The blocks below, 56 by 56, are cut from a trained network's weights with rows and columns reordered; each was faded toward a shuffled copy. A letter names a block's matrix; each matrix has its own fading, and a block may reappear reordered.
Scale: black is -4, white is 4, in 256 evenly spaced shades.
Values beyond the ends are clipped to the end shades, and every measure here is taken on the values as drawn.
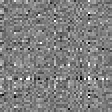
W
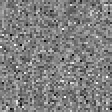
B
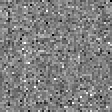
B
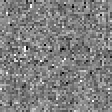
B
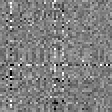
W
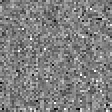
B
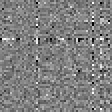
W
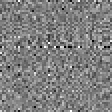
W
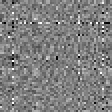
W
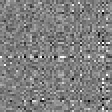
W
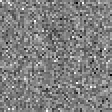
B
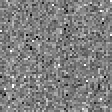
B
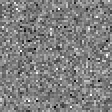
B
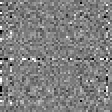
W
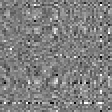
W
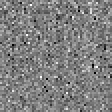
B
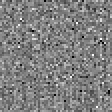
B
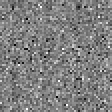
B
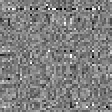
W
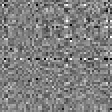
W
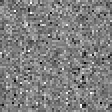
B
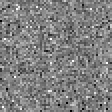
B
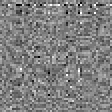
W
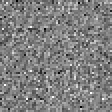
B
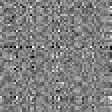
W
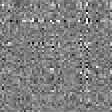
W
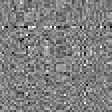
W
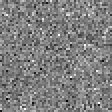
B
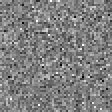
B
